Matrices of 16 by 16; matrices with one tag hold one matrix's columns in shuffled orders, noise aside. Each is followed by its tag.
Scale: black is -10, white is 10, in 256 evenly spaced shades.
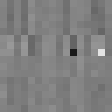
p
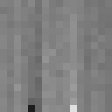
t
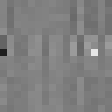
p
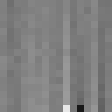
t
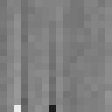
t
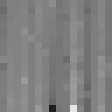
t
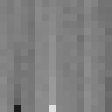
t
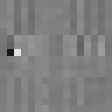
p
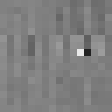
p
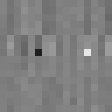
p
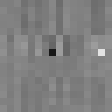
p
